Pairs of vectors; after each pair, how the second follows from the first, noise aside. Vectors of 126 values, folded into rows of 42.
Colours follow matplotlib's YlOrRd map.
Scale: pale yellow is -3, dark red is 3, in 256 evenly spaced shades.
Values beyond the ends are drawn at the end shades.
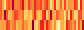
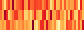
copied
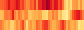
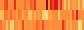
partly zeroed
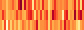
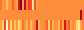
partly zeroed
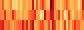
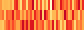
sign-scrambled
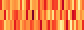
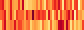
sign-scrambled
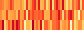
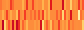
partly zeroed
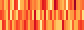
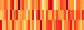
negated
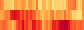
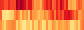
reversed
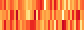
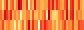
reversed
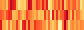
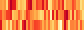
copied
